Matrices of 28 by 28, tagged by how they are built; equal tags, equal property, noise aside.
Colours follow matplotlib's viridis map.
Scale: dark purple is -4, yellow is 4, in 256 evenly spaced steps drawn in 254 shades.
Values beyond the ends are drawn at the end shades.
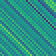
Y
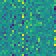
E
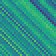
Y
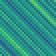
Y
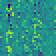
E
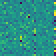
E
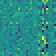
E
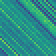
Y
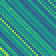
Y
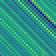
Y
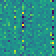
E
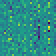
E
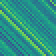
Y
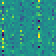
E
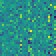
E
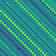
Y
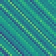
Y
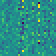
E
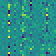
E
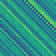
Y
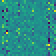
E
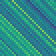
Y
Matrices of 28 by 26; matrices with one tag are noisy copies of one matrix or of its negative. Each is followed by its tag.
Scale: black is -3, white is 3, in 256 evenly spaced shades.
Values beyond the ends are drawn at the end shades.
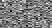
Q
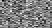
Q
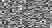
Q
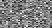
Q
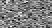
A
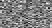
Q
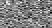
A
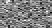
A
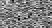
A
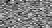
A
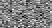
Q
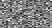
Q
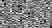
Q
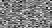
Q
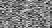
Q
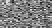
A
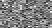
Q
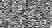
Q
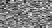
A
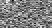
A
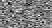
Q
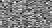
Q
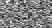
A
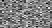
Q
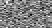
A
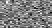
A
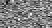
A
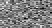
A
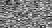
A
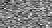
A
